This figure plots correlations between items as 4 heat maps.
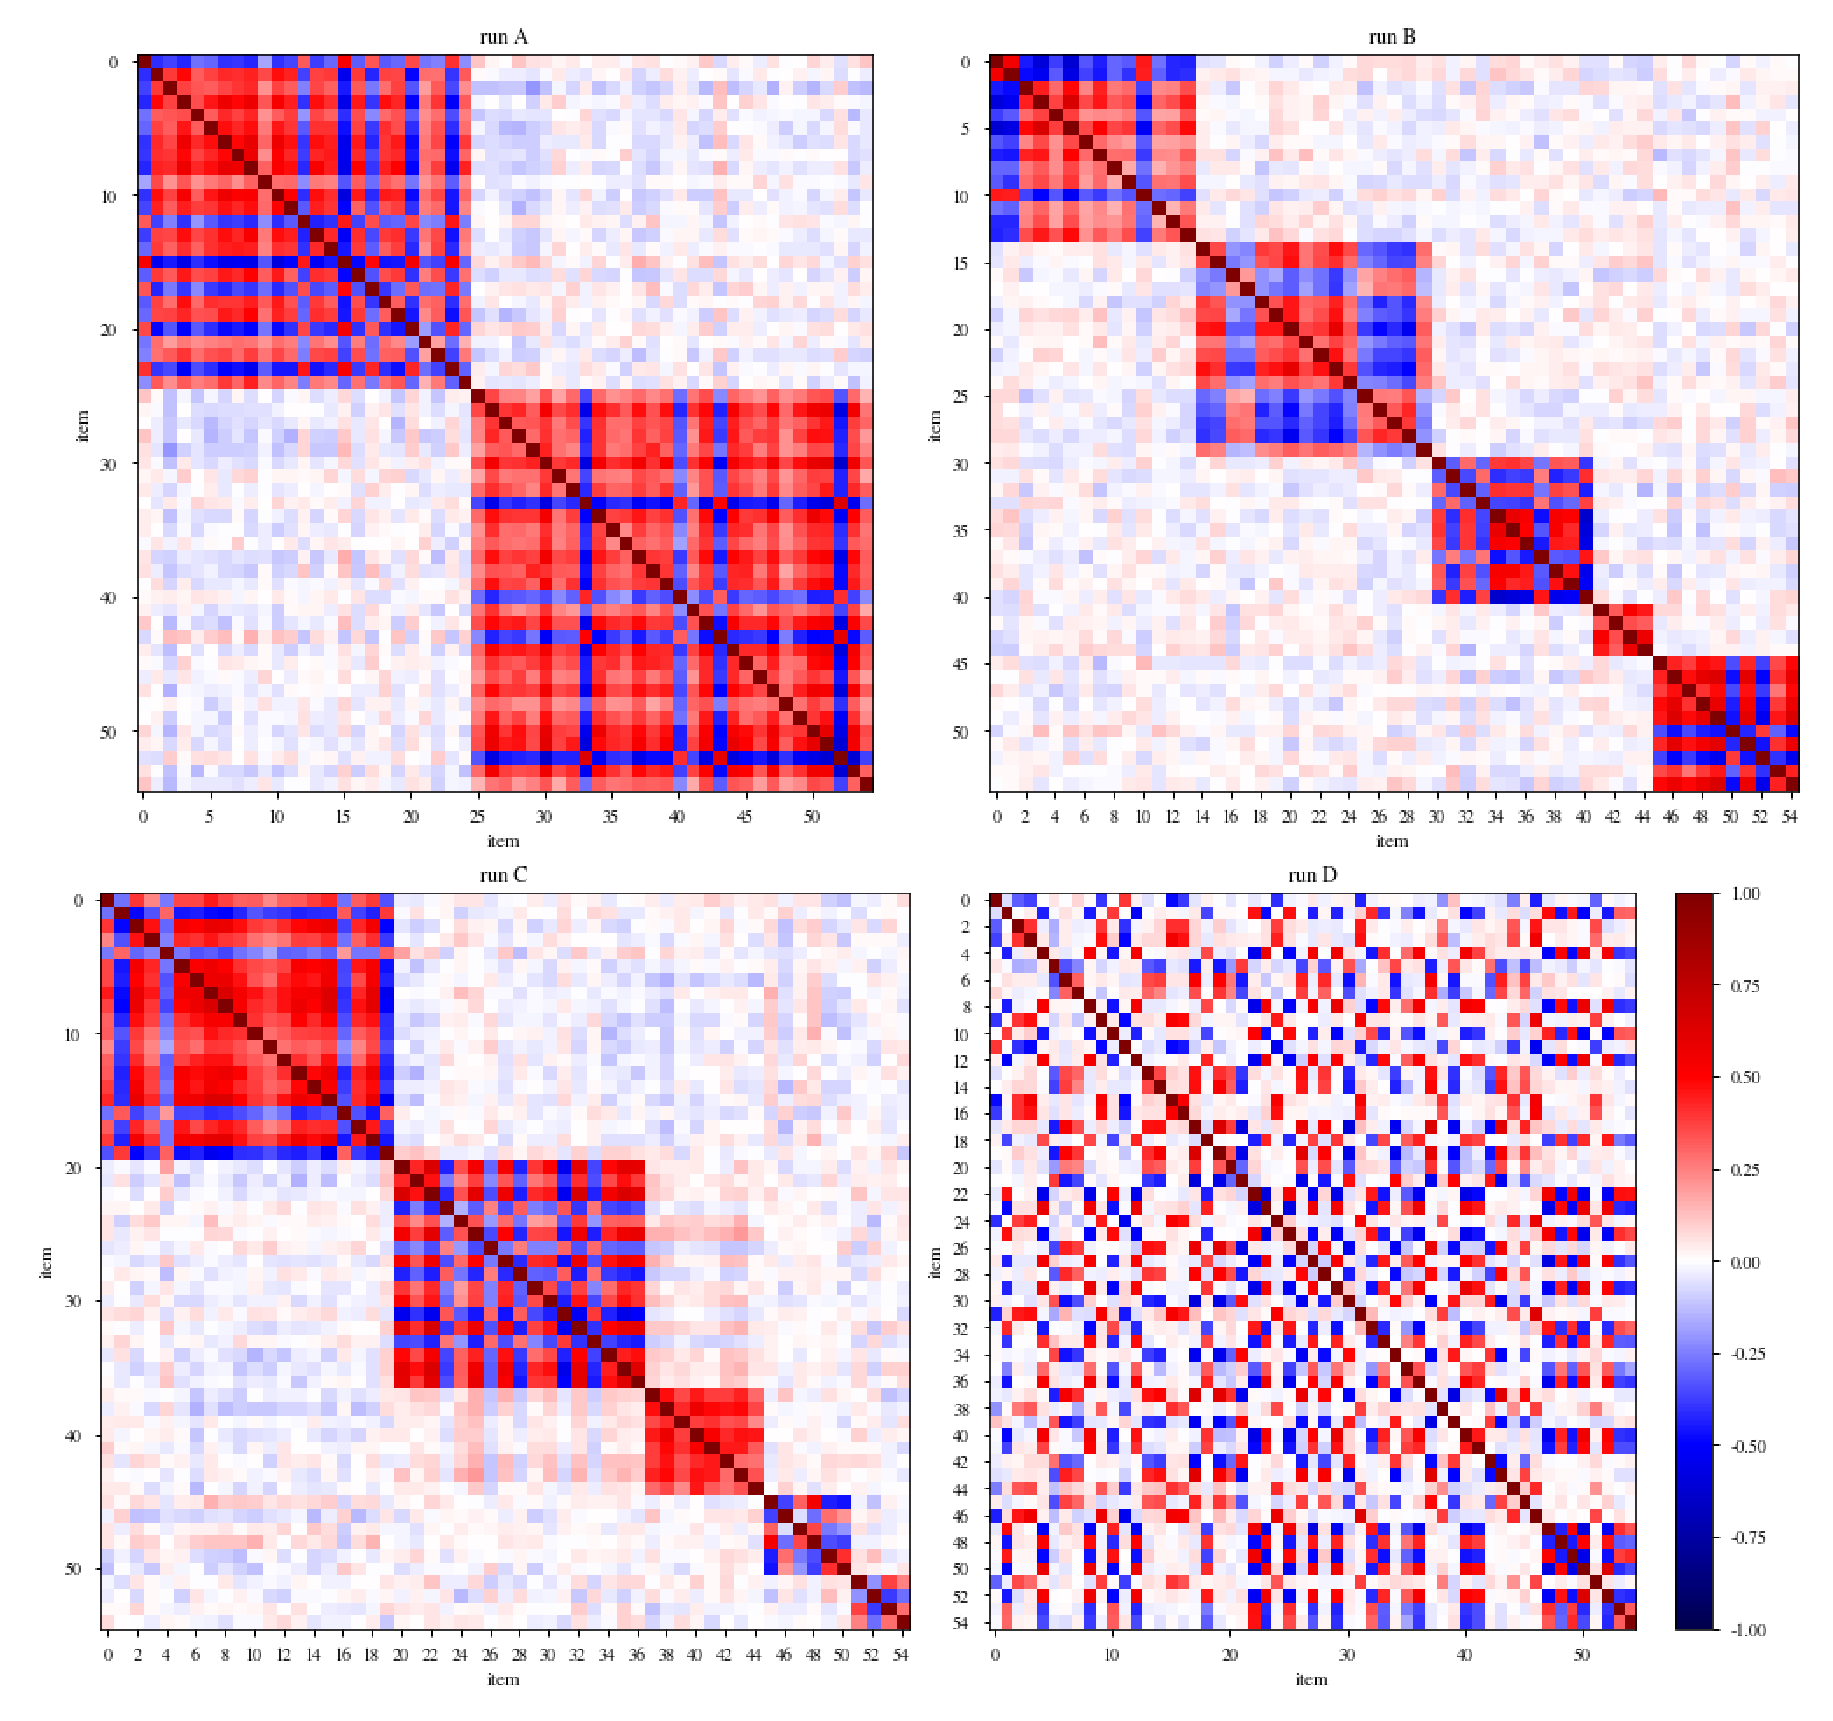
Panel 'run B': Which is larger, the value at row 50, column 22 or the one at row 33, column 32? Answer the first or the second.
the first
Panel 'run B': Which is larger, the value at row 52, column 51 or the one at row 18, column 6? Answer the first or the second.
the second
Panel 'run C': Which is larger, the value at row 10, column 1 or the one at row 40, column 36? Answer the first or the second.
the second
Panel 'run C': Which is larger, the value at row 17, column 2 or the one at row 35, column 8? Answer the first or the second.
the first
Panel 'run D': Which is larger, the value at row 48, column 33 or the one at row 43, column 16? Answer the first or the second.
the first
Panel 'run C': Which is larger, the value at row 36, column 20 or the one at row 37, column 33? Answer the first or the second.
the first
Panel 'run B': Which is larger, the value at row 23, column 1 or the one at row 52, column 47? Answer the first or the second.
the first
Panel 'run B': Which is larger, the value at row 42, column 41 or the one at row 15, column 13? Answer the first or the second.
the first
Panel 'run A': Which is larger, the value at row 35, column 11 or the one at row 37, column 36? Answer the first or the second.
the second
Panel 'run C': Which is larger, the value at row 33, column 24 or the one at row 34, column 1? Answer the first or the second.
the second
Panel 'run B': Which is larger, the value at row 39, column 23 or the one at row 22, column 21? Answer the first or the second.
the second
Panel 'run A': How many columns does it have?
55
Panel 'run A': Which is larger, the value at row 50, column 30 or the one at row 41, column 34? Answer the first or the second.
the first
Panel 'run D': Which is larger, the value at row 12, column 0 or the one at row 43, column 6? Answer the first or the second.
the second
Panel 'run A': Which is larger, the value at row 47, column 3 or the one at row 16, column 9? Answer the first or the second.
the second
